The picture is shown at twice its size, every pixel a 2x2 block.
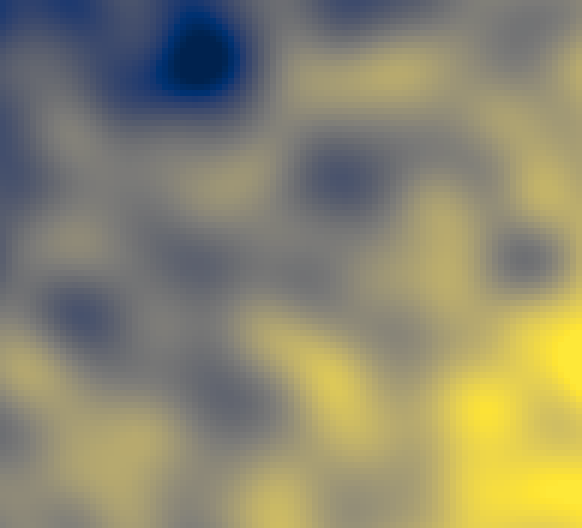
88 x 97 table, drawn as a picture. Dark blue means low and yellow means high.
No lone cell stands out from its neighbours. Values rise toward the bottom right. The texture varies smoothly and slowly. The bottom right is the ninth with the highest average. No regular stripes run through it. No row or column stands out.
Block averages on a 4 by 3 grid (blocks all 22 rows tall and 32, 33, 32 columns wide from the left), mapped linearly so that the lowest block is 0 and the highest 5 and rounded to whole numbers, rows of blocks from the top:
0 1 3
2 2 3
2 3 4
3 3 5
